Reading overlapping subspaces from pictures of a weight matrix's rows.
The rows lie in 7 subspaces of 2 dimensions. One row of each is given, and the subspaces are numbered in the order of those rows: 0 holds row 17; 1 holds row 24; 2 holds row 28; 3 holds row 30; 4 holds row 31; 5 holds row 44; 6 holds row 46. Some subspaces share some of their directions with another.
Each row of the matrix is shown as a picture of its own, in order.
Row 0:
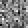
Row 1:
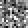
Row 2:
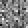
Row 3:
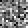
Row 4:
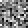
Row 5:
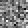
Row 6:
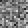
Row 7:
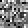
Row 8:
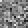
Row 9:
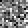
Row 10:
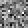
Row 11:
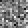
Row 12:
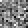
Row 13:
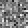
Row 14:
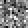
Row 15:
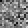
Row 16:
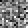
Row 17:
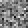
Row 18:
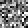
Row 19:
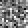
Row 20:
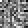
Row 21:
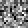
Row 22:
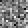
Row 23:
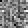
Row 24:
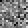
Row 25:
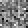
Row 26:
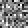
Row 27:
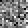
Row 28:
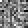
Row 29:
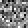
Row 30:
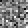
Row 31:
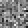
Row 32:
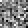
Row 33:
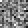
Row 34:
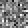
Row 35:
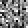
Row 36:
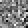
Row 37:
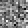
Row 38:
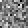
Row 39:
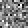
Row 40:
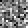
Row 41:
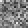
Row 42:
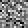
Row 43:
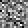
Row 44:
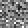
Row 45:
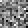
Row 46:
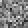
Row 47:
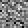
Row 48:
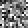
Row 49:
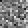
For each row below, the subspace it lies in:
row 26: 4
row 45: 3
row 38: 4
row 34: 4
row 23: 2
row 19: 1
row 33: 2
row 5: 5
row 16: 3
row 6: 3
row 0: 6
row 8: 6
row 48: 0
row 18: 0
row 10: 0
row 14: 1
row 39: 4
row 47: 5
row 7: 2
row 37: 5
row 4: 0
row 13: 4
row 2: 6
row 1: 1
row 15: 1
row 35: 6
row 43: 5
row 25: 6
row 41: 1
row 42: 5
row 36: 0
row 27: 1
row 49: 4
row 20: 2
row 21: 3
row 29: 2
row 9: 6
